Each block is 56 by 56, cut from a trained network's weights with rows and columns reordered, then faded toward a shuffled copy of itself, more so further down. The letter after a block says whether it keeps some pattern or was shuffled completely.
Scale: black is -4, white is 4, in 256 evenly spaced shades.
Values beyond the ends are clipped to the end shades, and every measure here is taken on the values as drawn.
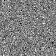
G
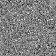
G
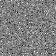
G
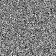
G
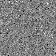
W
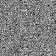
G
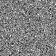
G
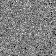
G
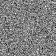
G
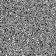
W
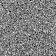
W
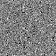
G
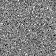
G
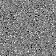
G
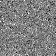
G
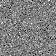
G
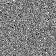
W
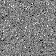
W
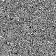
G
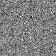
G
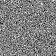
W
